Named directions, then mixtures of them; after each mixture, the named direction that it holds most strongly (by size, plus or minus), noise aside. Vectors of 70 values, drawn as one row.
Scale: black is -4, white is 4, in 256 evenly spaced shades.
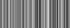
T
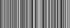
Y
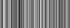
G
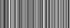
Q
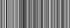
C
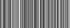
G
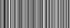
Q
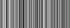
C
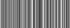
Y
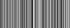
Y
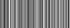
Q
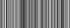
C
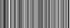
Q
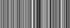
Y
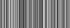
C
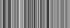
G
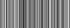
C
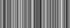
G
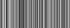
C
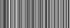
Q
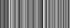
Q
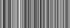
G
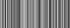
C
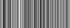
G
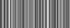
T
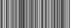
C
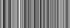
G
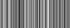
G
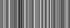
G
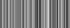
T
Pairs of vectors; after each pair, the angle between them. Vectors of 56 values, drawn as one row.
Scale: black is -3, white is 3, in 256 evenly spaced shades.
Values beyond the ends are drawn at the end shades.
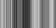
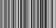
orthogonal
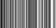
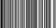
nearly parallel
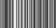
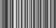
nearly parallel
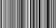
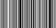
orthogonal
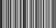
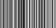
orthogonal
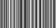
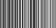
partly opposed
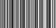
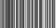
partly aligned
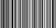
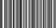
partly opposed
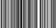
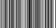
orthogonal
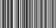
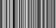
nearly opposite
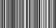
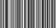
partly opposed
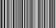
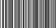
nearly opposite
